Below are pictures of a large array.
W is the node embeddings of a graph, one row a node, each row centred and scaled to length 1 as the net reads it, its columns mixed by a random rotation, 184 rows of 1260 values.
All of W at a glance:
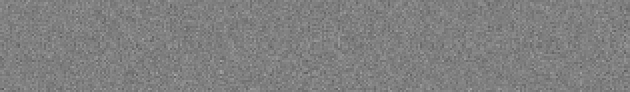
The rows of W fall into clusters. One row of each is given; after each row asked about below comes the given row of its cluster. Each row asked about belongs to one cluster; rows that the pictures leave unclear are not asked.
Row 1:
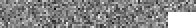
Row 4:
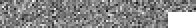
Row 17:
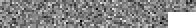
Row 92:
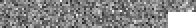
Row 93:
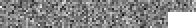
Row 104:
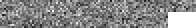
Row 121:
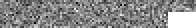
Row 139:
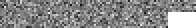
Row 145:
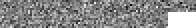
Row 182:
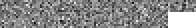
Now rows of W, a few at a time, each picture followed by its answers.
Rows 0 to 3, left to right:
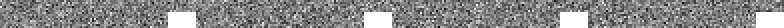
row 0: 93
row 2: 145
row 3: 121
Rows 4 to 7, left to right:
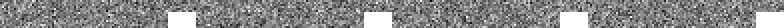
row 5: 104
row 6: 1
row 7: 145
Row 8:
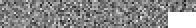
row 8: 182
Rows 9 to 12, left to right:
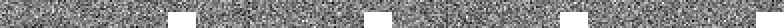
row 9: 104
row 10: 4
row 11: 1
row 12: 182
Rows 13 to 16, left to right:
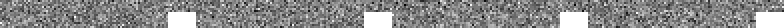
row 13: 1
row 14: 182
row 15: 139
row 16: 139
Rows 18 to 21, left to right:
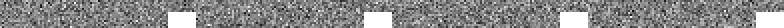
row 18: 182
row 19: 104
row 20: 1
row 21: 145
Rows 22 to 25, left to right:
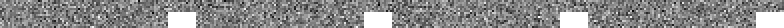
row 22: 1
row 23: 139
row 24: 139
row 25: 145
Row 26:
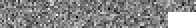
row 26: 139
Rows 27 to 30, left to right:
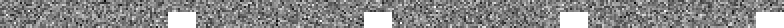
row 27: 121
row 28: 17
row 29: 1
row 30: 139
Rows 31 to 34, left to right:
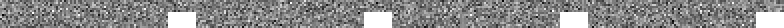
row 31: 104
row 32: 145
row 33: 104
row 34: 92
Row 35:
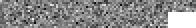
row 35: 121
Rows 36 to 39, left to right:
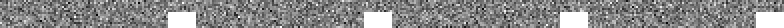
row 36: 1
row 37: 145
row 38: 92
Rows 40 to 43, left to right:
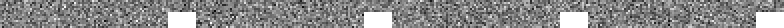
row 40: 182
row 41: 121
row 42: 1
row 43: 17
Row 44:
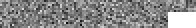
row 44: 17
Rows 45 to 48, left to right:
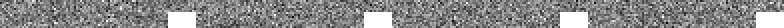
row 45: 4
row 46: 104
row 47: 182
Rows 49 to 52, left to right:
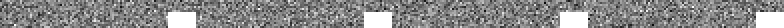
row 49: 139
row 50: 182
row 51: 93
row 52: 104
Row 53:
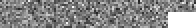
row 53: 1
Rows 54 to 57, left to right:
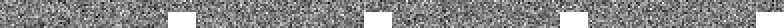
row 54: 104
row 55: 182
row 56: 4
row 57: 182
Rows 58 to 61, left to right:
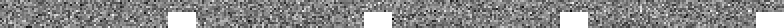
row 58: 139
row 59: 1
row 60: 104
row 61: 104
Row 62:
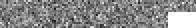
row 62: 1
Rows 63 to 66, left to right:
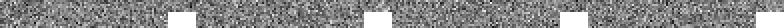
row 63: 121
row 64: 92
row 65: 182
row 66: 92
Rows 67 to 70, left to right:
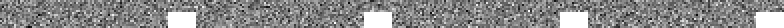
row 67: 139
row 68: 93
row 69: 145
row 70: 139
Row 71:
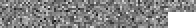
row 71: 1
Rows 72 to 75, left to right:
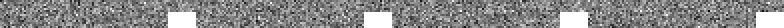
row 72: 92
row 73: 182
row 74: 92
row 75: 104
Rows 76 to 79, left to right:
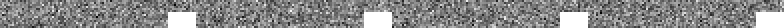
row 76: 104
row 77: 92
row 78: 17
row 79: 93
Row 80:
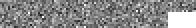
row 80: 145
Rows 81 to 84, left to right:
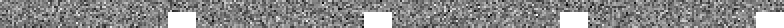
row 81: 104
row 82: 4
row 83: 104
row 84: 139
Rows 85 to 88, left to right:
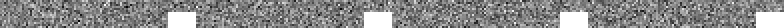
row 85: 145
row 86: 93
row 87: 92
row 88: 92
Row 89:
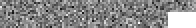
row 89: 93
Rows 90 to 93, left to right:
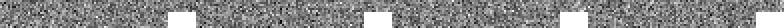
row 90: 145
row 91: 92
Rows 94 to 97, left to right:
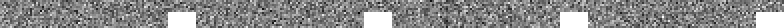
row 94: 145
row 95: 145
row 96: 1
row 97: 1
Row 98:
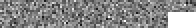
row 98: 17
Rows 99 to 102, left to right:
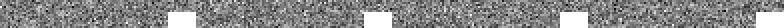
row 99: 93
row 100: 4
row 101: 104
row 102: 121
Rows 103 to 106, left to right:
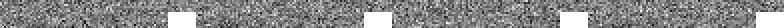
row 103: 92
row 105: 4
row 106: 104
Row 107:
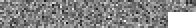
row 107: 17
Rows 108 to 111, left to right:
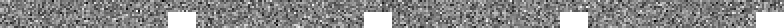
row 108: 145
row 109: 17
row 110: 139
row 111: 93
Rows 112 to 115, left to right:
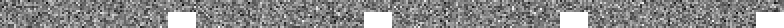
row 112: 139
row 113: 4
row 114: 4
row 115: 17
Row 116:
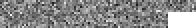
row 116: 4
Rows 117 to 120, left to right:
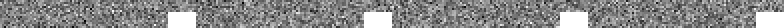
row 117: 92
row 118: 139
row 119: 93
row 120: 1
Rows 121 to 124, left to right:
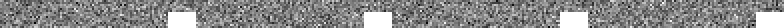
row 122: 1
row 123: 121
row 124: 182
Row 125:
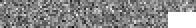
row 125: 92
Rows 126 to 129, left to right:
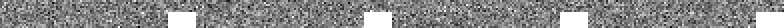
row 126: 4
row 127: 93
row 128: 104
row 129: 139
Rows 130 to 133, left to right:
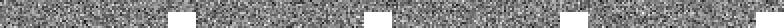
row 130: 92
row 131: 121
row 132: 182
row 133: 139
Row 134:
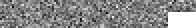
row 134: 17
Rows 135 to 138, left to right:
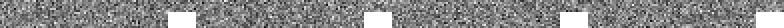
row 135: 4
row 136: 1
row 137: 17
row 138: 92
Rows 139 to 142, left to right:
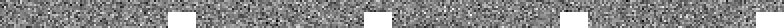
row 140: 17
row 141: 104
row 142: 1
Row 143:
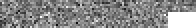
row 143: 121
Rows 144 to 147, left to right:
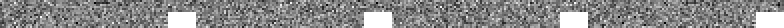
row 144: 121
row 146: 1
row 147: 121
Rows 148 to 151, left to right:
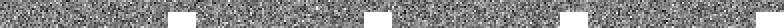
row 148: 145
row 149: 4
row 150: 93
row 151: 145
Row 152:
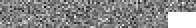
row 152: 1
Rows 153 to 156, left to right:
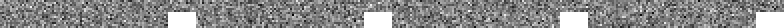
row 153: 17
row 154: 1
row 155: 139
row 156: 104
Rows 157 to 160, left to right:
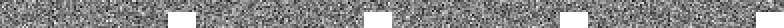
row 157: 4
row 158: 93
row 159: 145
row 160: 17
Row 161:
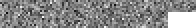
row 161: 145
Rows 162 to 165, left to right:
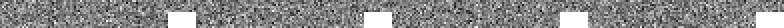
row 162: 4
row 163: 121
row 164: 145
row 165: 1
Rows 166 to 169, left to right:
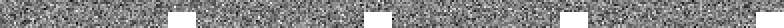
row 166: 121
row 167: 182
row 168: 104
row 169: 121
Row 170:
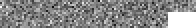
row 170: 93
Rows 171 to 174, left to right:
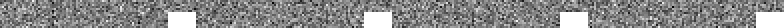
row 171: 4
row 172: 121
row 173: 17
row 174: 182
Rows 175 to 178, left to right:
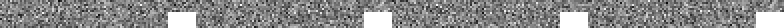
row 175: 104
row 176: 92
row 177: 92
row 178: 92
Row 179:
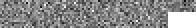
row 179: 182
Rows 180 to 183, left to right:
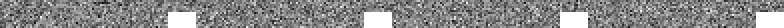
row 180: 121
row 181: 145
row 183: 104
